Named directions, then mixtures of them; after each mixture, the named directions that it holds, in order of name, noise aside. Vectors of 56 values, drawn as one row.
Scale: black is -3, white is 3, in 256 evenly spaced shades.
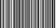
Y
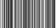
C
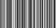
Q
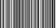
Y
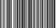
Q, Y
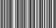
Q, Y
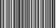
Y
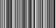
C, Q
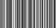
Q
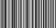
Q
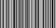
Q, Y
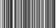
C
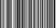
Q, Y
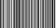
Y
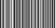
Y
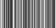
C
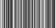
C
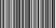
Y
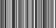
C, Q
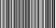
C, Y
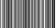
C, Y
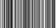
C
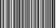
Y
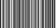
Y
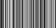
C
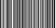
Q, Y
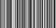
Q
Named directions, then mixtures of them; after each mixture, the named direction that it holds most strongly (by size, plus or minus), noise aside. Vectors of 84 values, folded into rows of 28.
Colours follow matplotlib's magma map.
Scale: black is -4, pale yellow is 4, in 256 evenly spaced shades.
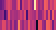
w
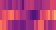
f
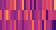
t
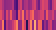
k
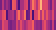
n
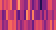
n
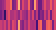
w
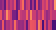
t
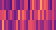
n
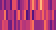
n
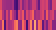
k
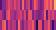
w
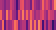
k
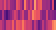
t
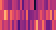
w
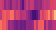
f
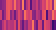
t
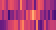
f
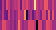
w
